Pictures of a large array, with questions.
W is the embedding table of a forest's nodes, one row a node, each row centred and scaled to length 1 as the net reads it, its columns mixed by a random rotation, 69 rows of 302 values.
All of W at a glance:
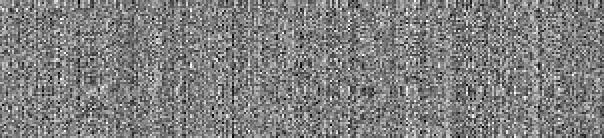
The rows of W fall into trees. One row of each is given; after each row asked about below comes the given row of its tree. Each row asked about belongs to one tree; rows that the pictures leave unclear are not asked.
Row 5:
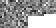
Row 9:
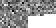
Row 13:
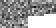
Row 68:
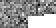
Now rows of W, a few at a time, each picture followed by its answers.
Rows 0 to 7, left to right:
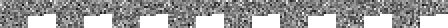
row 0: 13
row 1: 13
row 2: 13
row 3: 13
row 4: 5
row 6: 68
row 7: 68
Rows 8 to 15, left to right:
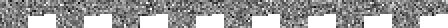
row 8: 5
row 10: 68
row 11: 9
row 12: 68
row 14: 68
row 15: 13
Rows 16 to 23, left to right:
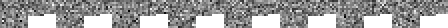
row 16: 5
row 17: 9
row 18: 68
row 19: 9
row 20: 13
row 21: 9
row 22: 68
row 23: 5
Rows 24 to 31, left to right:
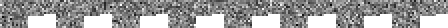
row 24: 13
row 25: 9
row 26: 13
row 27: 9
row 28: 68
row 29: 13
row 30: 13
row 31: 5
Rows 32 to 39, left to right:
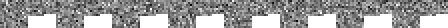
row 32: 5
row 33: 5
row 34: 68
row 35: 13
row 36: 9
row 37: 5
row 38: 9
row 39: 9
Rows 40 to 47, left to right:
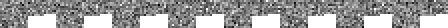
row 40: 13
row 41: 9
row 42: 13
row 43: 68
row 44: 68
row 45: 68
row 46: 68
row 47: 68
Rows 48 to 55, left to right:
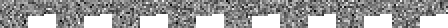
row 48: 13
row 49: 13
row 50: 68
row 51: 9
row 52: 13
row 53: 5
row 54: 5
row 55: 9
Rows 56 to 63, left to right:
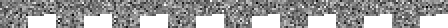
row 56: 68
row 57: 5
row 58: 5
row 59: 68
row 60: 13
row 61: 68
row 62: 9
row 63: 13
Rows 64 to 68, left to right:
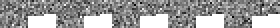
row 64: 68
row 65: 13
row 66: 13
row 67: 68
